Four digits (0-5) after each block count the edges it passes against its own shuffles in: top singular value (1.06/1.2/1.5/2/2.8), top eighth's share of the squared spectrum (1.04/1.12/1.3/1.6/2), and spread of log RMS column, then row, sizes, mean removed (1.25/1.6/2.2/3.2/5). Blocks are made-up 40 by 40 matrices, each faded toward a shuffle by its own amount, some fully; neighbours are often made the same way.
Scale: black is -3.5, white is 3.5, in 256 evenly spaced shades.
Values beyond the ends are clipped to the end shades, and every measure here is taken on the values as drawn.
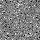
0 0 0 0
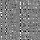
4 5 3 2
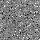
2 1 0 0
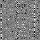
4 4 3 1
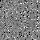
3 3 1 0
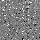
2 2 1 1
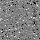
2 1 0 0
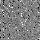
3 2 1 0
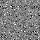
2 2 0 1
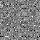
3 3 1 2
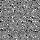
2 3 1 2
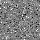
0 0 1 0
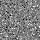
0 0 0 0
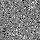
0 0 0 0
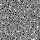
0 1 0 0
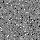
0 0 0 0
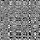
4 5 3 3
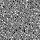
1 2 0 0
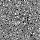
1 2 0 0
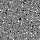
0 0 0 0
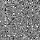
1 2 2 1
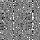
4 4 2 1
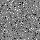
2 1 0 0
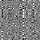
4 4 2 2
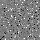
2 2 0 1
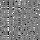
4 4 2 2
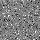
0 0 0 0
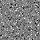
1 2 1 0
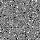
1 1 0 0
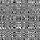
4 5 2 3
